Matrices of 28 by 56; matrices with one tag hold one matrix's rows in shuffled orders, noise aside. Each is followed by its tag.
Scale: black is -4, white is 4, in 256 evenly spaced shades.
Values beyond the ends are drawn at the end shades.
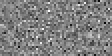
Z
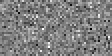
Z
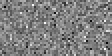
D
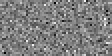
D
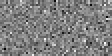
D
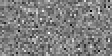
Z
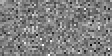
Z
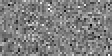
Z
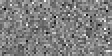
D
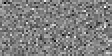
D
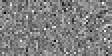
D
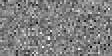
Z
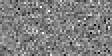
Z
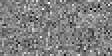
Z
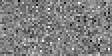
Z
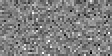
Z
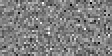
Z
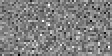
Z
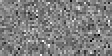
Z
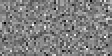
D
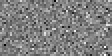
D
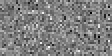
Z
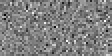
D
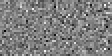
D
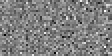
D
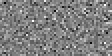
D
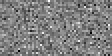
Z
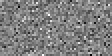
Z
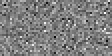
D
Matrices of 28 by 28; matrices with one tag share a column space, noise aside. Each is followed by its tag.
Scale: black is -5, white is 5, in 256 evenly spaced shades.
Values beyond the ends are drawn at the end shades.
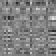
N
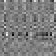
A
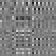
N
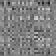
N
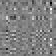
N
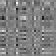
N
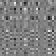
N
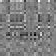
A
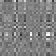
A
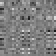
N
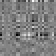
A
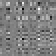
N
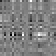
A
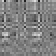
A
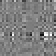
A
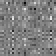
N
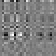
A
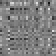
N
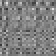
N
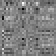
N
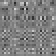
N
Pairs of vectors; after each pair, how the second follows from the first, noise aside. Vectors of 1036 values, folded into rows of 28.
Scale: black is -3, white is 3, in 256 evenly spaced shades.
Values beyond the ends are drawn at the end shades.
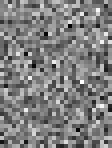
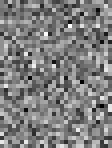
negated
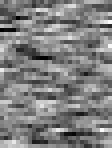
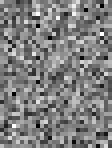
shuffled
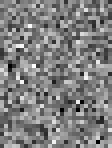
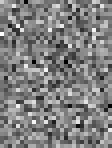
shuffled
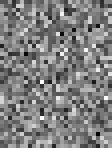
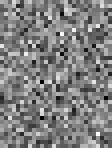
negated
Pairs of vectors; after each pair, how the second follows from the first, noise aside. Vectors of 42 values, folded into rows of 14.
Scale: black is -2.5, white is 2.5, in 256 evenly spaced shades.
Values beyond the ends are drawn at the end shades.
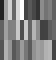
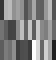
reversed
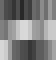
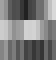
reversed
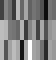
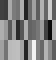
shuffled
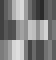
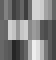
reversed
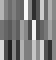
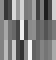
reversed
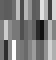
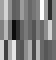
reversed
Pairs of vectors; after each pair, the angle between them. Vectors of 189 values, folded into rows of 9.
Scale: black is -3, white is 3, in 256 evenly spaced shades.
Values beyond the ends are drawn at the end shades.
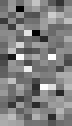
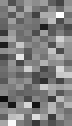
partly aligned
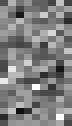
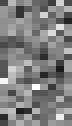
nearly parallel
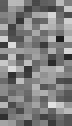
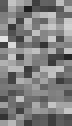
nearly parallel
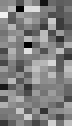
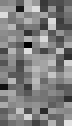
nearly parallel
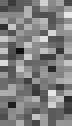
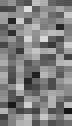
partly aligned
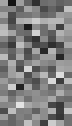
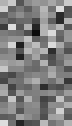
partly opposed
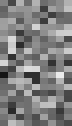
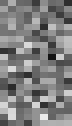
orthogonal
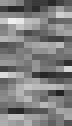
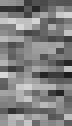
nearly parallel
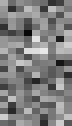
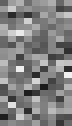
partly opposed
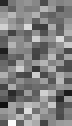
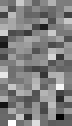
partly aligned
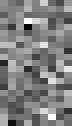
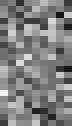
partly opposed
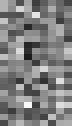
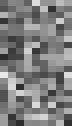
partly opposed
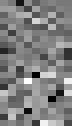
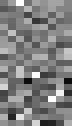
nearly opposite
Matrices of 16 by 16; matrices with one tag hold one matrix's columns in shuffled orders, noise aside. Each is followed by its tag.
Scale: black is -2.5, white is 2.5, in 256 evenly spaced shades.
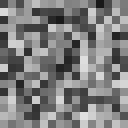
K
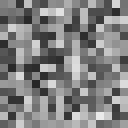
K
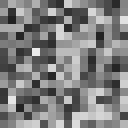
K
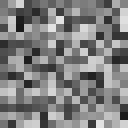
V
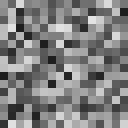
V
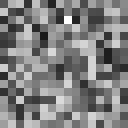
K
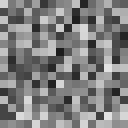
K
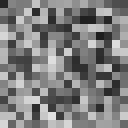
K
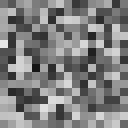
K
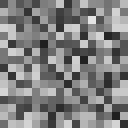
V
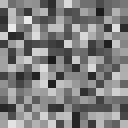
V
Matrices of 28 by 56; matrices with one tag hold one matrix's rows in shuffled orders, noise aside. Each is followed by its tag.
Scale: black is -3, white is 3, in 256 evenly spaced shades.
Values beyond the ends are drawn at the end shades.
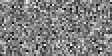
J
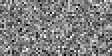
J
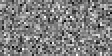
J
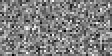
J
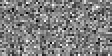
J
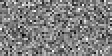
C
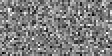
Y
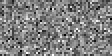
J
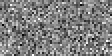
Y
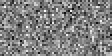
J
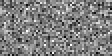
J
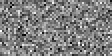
C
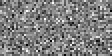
J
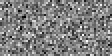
C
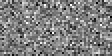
J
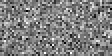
J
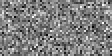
Y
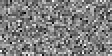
C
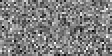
Y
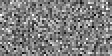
Y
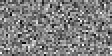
C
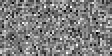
J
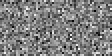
J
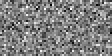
J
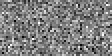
Y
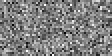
J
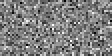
J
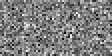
J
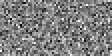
C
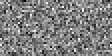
C
